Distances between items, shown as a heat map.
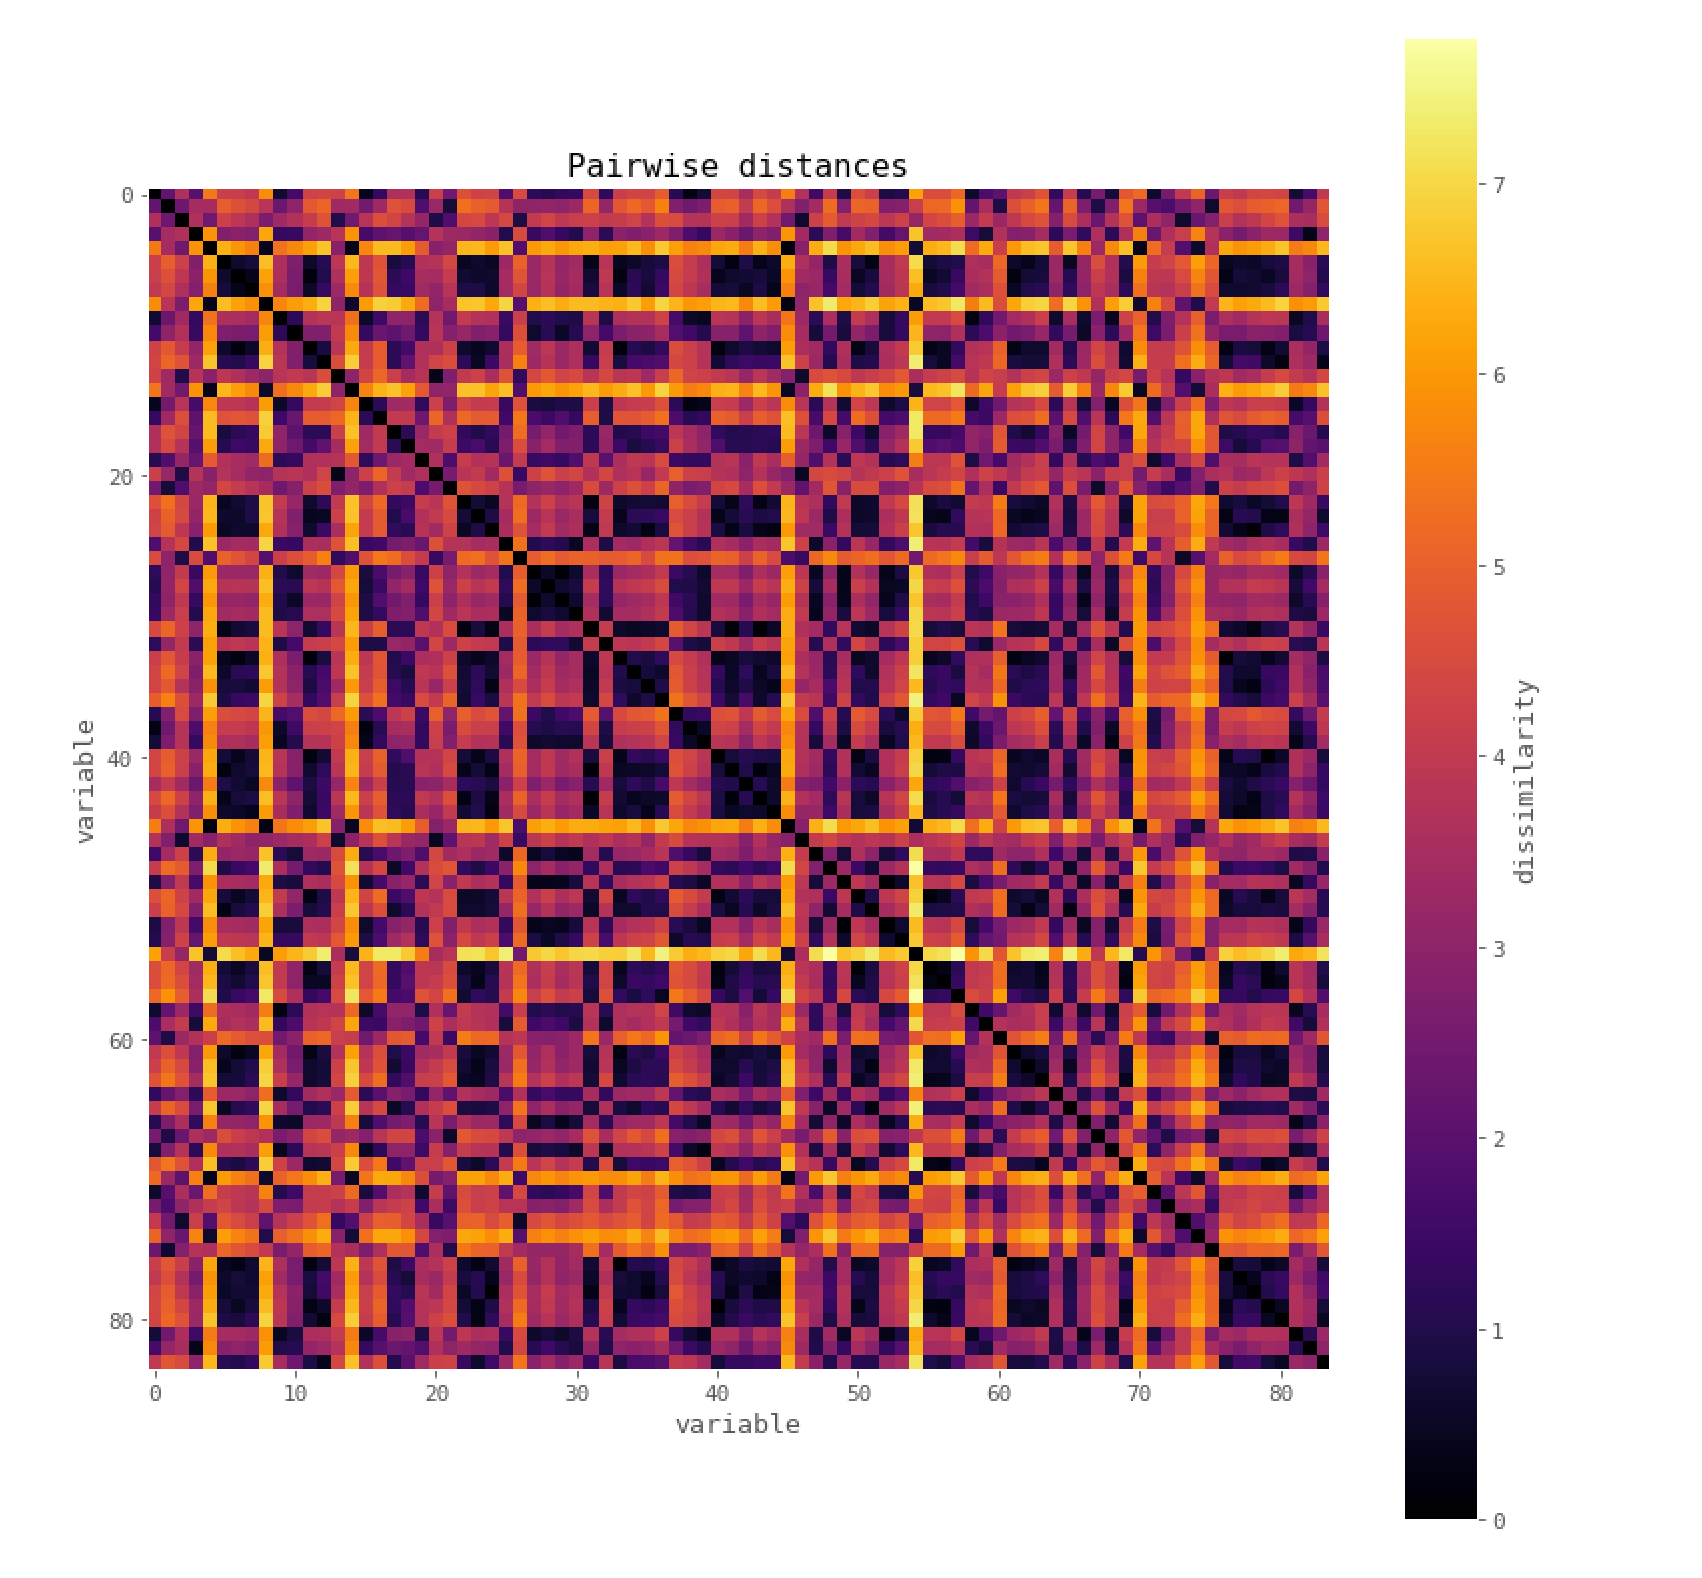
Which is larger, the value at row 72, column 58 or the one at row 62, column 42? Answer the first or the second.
the first
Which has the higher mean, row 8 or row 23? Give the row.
8
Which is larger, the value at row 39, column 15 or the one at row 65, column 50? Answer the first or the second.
the second
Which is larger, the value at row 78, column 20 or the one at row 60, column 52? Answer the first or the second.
the first
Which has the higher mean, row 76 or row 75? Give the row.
75
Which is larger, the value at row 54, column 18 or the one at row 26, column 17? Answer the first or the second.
the first
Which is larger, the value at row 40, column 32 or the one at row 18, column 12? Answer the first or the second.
the first
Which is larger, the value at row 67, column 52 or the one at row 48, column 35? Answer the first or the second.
the first
